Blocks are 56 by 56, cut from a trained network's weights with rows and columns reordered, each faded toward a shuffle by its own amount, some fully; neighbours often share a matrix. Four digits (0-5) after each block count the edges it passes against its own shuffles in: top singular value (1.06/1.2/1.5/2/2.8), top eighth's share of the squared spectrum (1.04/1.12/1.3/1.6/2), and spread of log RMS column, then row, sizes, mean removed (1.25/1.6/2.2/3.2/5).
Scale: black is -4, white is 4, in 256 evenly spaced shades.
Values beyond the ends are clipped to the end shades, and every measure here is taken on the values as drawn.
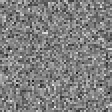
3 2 1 0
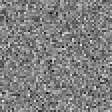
1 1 0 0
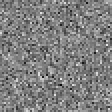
0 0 0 0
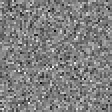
1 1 0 0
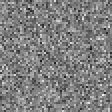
0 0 0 0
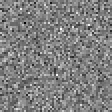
0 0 0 0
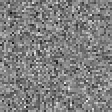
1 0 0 0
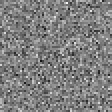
1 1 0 0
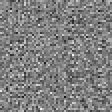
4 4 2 1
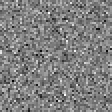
0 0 0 0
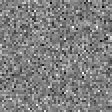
0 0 0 0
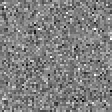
0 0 0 0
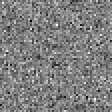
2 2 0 0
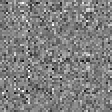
3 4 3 2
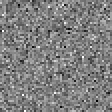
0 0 0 0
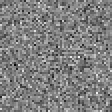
1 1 0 0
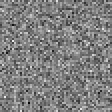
1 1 0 0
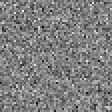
0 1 0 0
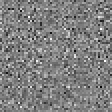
3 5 3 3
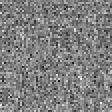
3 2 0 0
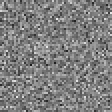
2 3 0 0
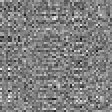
4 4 3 1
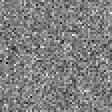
1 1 0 0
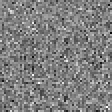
2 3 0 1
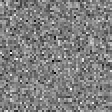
2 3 1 1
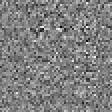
3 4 2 2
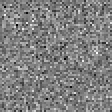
1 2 0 1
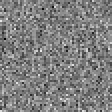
2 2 0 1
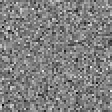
0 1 0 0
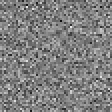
3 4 2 2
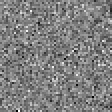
2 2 0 0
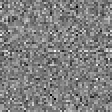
3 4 2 2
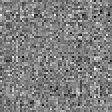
3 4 2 2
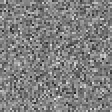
1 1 0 0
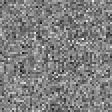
2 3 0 0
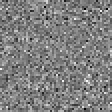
2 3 1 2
